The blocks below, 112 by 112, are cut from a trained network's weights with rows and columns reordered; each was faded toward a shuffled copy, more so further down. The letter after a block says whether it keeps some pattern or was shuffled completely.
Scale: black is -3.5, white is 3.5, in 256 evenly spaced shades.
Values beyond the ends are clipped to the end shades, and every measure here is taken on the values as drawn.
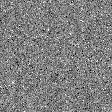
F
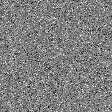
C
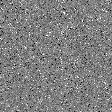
F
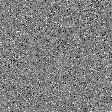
F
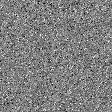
C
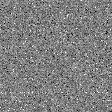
F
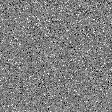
F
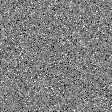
C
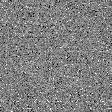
F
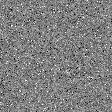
C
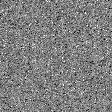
F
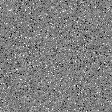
F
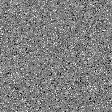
F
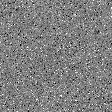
F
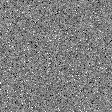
C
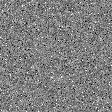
C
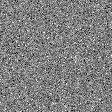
C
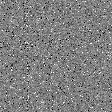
F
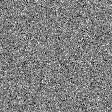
F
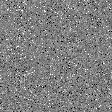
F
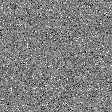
F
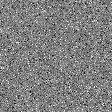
C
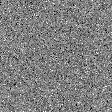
C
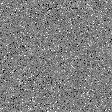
F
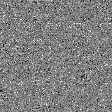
F
